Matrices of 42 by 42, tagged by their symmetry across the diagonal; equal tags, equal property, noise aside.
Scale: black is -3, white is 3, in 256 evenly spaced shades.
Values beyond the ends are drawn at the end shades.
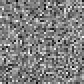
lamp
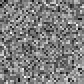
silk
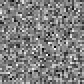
lamp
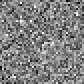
silk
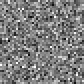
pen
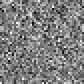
pen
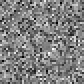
silk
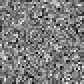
silk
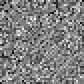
silk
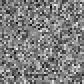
pen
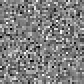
lamp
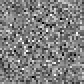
lamp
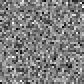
pen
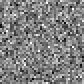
pen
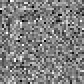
lamp
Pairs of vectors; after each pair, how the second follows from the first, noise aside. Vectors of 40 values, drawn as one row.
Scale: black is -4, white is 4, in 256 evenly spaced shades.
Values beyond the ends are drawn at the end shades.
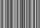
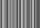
shuffled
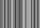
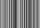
shuffled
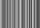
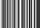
scaled up
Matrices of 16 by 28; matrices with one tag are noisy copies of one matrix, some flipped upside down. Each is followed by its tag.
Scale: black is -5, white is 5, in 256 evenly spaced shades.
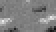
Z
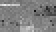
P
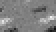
Z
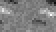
Z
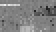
P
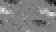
Z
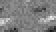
Z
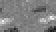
Z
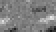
Z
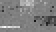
P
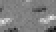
Z
